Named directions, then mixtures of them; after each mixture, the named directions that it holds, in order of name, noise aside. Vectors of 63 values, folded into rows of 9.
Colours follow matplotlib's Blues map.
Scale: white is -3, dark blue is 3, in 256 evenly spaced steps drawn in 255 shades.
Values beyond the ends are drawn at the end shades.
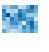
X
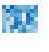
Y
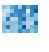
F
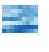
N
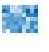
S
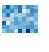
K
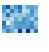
K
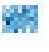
K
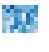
Y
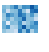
F, K, X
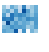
K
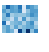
K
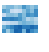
N, S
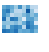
F, N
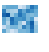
X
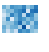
F, Y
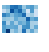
S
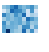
S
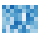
Y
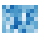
Y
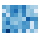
K, S, X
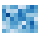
X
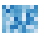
Y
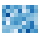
K, X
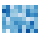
F, K, S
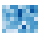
F, X, Y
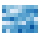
N, S, X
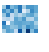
K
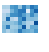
F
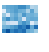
N, S, X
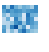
Y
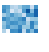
S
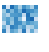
K, Y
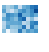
F, S, X
